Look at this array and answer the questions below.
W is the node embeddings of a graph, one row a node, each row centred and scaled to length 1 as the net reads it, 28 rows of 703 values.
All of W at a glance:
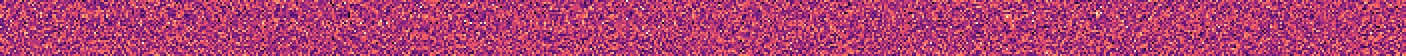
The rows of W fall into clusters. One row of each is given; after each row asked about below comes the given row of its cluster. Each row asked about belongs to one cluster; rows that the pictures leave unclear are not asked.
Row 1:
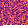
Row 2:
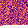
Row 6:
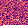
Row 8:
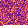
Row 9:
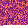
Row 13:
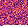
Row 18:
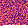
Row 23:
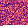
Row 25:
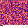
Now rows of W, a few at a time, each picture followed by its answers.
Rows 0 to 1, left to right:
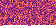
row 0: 9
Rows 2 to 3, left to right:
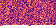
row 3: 2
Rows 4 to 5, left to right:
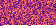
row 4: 13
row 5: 25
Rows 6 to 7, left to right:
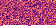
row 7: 23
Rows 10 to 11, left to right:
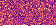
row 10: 18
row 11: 1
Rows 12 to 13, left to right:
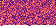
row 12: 18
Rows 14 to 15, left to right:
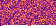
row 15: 6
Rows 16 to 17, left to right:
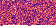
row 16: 18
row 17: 23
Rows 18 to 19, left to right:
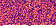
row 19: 2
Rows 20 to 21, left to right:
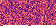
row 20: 25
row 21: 8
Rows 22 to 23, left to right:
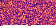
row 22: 1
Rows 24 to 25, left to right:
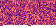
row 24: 8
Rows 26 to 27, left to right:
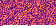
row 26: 9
